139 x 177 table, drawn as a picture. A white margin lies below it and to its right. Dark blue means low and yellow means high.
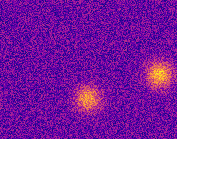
Two bumps rise from the field. The ninth with the highest average is the middle right. The halves do not mirror each other.
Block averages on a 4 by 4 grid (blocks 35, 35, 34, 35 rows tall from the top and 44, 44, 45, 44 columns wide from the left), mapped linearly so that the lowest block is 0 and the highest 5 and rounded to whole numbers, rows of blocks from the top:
0 0 0 0 / 0 0 0 2 / 0 2 2 5 / 0 1 1 0
